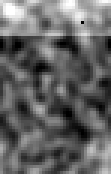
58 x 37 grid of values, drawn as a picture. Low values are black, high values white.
Lone odd cells: 1, lower than its neighbours. Average level on the scale: 40%. Grain: blotchy. Seam: horizontal, 20% of the way down, the top part higher.
